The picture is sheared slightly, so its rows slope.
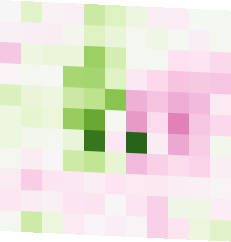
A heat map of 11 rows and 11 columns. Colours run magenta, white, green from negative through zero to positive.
Roughest part: centre. Ninth with the highest average: centre. Odd patch: rougher, in the centre. Ninth with the lowest average: middle right.
